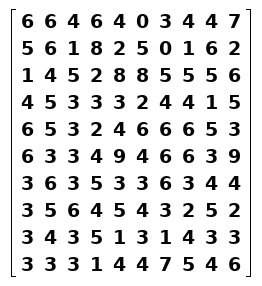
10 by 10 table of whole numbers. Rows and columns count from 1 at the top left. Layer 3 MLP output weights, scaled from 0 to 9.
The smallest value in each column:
1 3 1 1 1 0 0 1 1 2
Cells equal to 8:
3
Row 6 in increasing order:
3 3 3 4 4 6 6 6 9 9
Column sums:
40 47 34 40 43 39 41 40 40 47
